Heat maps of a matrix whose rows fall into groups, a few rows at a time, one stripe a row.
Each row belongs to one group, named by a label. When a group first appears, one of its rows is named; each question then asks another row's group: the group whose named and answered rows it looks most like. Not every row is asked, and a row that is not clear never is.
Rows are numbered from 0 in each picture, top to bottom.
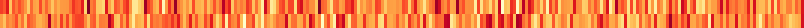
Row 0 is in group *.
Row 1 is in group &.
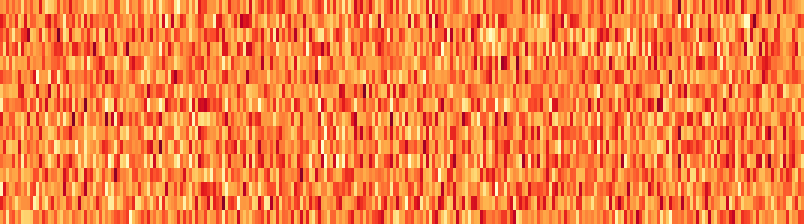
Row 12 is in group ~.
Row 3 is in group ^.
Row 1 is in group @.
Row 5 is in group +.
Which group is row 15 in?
~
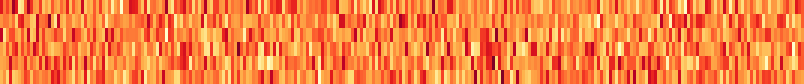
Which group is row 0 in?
+
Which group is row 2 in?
^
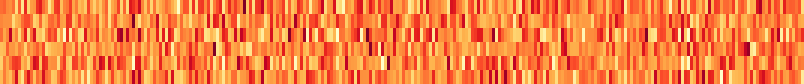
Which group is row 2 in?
@
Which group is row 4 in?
~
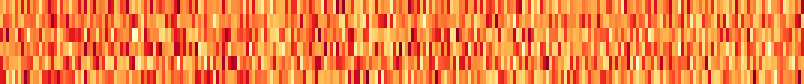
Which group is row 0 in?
&
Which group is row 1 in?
+
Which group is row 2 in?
*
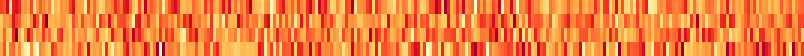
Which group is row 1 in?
~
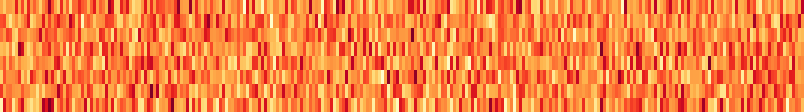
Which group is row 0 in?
&
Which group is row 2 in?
*
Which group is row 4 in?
~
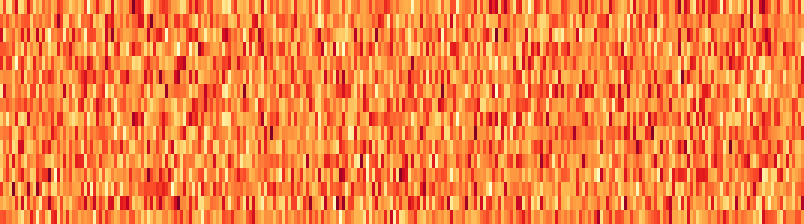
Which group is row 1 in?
~
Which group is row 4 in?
*
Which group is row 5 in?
&
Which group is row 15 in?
+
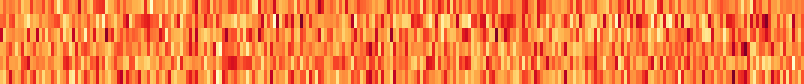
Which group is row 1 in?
~
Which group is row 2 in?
^
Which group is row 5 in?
@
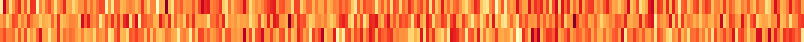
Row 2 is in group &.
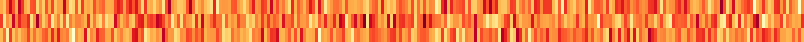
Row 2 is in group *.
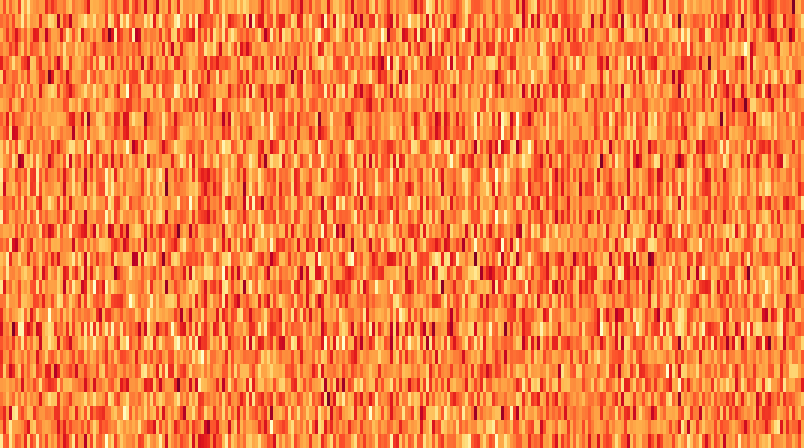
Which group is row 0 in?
~
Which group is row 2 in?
~
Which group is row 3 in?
@
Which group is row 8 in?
*
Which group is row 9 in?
*
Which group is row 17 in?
*
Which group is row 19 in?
~
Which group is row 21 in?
~
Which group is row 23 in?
+
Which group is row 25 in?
^
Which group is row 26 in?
^
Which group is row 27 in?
&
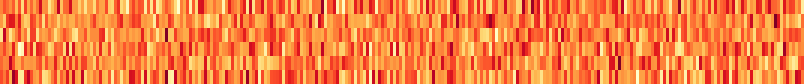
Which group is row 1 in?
@
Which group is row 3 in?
+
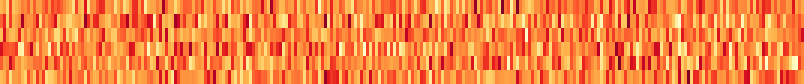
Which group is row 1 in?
&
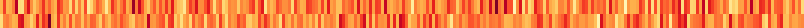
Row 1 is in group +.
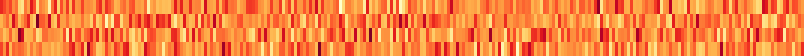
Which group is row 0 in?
+
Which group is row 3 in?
*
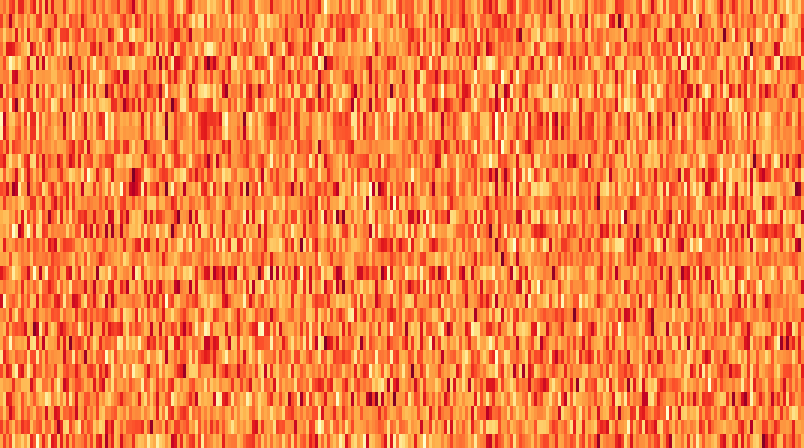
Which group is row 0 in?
@
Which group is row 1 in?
^
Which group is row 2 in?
&
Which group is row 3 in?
@
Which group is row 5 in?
*
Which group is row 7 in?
*
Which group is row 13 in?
+
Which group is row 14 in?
+
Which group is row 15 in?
&
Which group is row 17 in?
+
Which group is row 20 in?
&
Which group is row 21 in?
^
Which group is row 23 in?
~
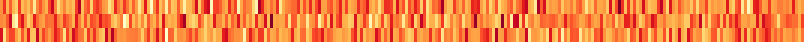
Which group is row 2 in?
^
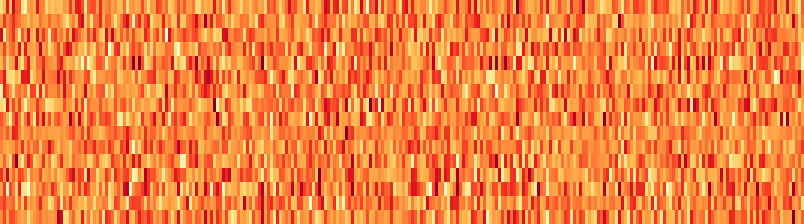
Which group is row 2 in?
^
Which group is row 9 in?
*
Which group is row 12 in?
*
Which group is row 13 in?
~
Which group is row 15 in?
~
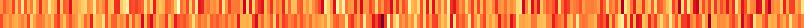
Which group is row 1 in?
~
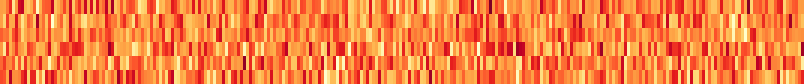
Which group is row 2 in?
@
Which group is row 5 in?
@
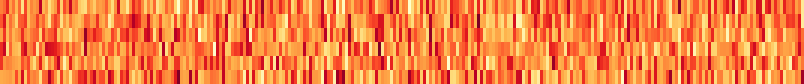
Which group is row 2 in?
&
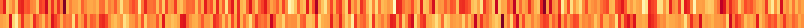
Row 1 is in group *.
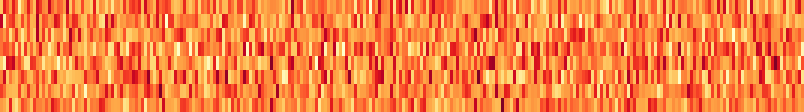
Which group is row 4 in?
@
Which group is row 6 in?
^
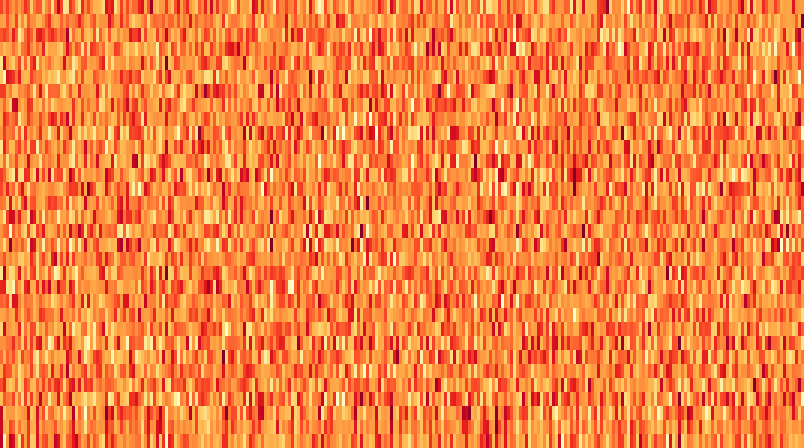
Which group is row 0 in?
~
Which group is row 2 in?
+
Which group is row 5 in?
@
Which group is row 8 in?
+
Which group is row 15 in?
@
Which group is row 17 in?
@
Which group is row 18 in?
+
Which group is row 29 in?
^
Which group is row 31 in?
^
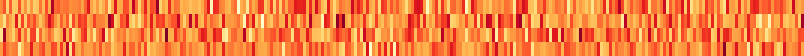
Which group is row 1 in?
&
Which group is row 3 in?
+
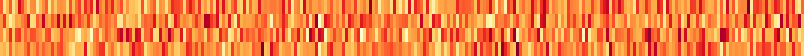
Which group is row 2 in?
@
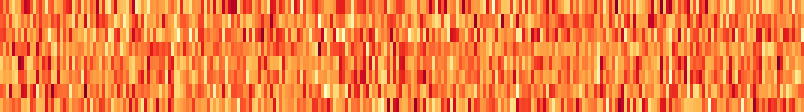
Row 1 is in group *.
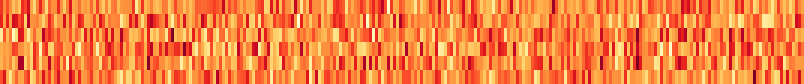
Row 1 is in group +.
